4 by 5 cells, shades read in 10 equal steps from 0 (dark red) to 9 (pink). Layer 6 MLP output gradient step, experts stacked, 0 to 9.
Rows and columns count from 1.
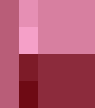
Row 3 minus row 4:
0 1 0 0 0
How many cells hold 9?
1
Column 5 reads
7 7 2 2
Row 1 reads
5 8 7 7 7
